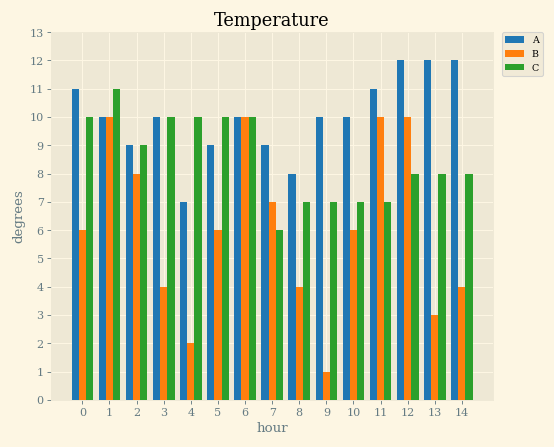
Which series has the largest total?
A
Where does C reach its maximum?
1
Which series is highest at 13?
A
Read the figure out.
Title: Temperature
x-axis: hour, ticks 0 1 2 3 4 5 6 7 8 9 10 11 12 13 14
y-axis: degrees, ticks 0 1 2 3 4 5 6 7 8 9 10 11 12 13
Legend: A, B, C
Values:
A: 11 10 9 10 7 9 10 9 8 10 10 11 12 12 12
B: 6 10 8 4 2 6 10 7 4 1 6 10 10 3 4
C: 10 11 9 10 10 10 10 6 7 7 7 7 8 8 8
